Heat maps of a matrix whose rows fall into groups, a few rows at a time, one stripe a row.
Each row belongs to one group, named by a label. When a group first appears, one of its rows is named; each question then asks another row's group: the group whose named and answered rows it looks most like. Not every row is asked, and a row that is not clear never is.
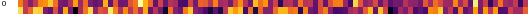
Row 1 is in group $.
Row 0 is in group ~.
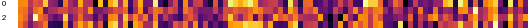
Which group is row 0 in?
$
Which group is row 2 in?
$
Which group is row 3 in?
$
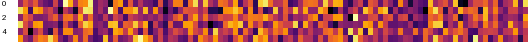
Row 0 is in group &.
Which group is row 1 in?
$
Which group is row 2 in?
&
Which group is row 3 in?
$
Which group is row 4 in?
&
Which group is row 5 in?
~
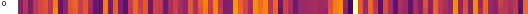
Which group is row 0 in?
~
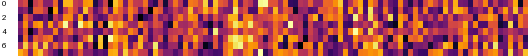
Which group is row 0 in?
&
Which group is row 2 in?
&
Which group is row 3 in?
$
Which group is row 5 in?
$
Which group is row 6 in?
$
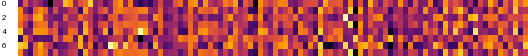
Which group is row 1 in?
~
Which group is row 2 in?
$
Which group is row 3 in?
~
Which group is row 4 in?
~
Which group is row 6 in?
$
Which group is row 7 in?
~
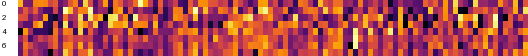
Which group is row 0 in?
~
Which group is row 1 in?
&
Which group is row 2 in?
$
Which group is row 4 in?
&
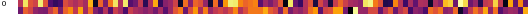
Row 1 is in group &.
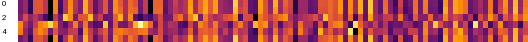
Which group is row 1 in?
~
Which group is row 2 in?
&
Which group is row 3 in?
~
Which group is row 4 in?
~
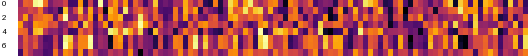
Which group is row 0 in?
$
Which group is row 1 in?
$
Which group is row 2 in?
$
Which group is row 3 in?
~
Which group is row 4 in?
$
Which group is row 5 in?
&
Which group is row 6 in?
&
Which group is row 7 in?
&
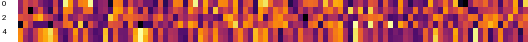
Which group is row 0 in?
&
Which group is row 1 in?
&
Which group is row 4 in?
~
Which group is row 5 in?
~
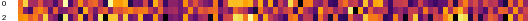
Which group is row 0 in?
$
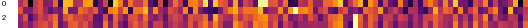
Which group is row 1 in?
$
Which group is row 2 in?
&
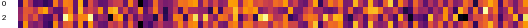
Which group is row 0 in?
&
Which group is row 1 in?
$
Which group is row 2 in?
&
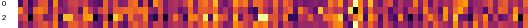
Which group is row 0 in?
~
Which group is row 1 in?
~
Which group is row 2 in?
&
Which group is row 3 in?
~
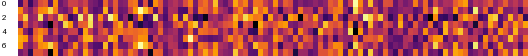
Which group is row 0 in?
~
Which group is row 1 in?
~
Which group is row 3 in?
&
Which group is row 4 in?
~
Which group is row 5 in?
$
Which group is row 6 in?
~
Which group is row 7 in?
~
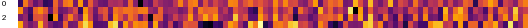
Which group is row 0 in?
&
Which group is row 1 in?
~
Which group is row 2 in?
~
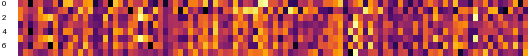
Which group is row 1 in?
$
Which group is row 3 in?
~
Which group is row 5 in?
~
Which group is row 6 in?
~
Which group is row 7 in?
&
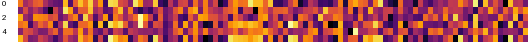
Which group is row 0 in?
$
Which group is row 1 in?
&
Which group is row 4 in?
&
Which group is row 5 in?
$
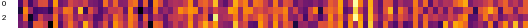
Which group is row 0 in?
~
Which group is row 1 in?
&
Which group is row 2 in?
&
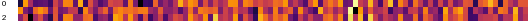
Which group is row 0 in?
&
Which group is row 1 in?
~
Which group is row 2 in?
&
